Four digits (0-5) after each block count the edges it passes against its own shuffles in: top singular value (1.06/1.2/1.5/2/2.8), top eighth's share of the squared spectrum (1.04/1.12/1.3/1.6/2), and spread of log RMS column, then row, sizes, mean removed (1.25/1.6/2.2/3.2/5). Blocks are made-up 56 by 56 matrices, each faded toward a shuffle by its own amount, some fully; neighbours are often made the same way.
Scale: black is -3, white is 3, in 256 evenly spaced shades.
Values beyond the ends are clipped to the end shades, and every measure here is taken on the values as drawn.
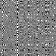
4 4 3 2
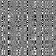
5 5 4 2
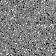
2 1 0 0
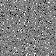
2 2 1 0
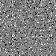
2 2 0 0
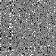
3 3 2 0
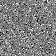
0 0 0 0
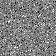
0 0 0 0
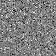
0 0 0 0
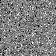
0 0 0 0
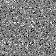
1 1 0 2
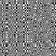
5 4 3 3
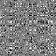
4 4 2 2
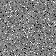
2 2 0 0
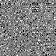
3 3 1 1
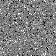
2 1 0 0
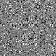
3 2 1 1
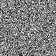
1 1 0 0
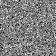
0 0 0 0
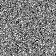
0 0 0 0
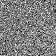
2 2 0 0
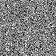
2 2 0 0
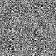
3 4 2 1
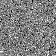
0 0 0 0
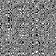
4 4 2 2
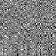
4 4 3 2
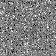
2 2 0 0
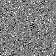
1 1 0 0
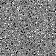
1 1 0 0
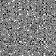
3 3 1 1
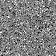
1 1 0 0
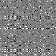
4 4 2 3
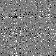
2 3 2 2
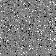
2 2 2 1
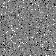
1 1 1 1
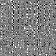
4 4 3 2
